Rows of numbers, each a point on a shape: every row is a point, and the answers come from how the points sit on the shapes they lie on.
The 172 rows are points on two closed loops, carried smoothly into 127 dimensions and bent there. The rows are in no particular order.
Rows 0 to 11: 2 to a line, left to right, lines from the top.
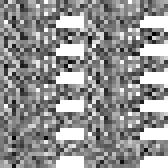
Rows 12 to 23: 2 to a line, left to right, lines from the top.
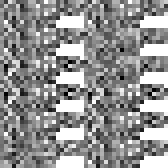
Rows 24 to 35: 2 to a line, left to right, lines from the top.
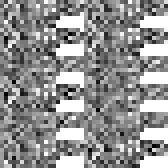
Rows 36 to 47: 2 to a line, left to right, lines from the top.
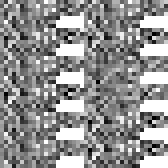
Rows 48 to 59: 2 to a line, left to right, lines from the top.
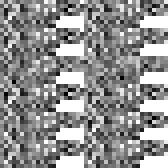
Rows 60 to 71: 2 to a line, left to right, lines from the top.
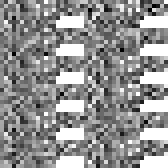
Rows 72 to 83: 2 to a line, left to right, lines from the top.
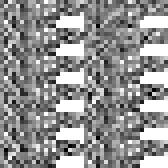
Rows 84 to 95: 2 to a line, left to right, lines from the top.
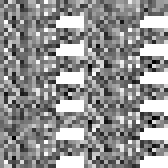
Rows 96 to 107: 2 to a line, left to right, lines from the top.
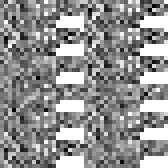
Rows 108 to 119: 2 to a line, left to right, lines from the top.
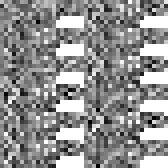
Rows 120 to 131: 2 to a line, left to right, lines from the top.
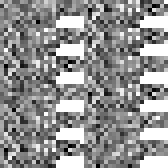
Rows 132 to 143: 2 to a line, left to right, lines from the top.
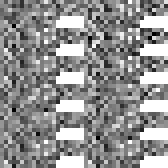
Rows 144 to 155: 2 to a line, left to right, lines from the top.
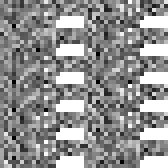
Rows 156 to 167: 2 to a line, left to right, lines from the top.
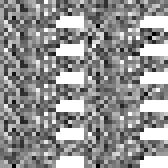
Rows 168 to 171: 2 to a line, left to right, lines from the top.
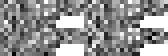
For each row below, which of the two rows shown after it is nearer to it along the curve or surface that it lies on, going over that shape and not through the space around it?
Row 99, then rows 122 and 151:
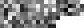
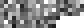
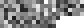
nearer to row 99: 122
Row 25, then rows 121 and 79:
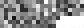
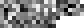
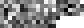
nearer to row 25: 121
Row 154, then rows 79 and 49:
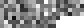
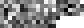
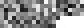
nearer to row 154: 49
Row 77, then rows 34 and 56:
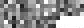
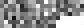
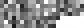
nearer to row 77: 56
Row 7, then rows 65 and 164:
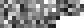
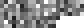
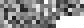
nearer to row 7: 65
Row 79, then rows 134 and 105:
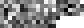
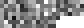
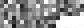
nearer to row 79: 105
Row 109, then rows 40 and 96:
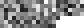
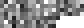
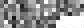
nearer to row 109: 96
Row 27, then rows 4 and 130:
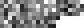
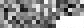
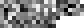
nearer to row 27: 130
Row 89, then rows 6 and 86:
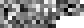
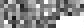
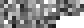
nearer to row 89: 86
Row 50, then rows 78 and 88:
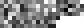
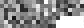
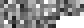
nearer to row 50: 88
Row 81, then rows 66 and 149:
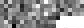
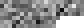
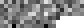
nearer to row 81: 149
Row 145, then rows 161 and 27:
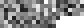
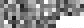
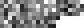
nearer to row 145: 161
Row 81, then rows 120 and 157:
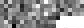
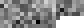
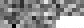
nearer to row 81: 120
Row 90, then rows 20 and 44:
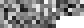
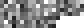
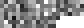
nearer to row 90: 44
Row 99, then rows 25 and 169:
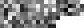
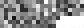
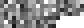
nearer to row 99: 169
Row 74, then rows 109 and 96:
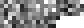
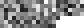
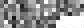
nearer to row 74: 96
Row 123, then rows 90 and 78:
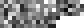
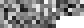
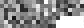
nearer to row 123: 90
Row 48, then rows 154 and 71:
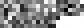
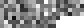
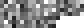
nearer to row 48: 71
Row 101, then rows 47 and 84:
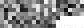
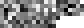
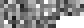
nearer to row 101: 47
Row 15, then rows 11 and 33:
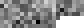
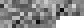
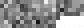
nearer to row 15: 33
